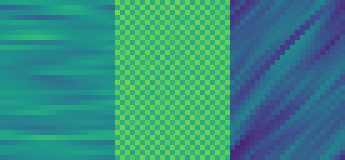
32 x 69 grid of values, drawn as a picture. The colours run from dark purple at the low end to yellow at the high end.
The table splits into one row of 3 panels. Panel 1,1: middling, streaked across. Panel 1,2: high, checkered. Panel 1,3: low, slanting up to the right.
